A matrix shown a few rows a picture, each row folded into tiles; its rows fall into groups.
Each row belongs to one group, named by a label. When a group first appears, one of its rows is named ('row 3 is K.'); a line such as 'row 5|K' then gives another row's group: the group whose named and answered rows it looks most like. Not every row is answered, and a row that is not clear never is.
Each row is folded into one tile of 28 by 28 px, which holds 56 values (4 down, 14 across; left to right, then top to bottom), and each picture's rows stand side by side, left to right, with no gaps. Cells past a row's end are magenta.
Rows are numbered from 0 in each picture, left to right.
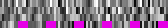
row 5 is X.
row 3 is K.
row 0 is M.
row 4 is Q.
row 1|M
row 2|X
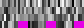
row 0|X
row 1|K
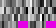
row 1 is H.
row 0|Q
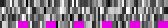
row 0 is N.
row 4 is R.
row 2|R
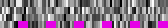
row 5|N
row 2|R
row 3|N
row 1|K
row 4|X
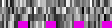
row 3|H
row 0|M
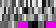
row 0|M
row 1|K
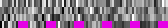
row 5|K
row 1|R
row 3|Q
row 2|X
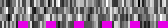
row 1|H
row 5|K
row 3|M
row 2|K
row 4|N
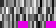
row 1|R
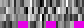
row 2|N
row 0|K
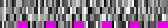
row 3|H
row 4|R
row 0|R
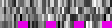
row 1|K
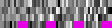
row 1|K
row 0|H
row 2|Q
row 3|M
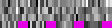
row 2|Q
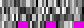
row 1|X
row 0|X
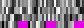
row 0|M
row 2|N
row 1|X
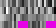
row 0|H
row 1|H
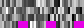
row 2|R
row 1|N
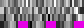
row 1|Q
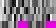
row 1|N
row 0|H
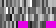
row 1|K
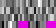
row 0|Q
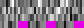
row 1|N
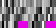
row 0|M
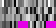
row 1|X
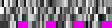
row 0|Q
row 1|H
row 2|M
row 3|M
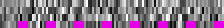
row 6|M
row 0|Q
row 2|R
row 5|M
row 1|X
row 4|K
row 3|H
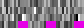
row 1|R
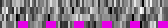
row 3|K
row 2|H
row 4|M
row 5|Q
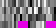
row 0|H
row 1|Q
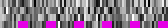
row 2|X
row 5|X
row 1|M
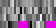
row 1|Q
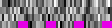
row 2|X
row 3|K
